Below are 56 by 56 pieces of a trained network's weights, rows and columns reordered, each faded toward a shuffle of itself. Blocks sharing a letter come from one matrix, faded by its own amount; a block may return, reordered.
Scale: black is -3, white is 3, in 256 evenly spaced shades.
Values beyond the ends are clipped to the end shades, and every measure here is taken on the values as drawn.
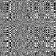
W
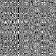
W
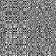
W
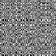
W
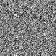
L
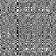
W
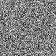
L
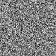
L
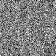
L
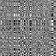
W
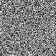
L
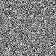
L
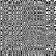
W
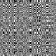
W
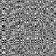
W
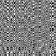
W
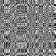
W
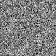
L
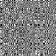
W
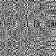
W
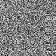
L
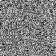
L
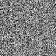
L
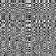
W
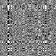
W
